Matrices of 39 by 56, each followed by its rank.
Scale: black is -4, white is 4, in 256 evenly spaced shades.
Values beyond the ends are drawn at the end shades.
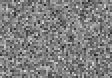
full rank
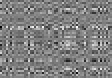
three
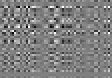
two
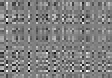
two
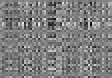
three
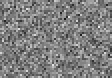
full rank
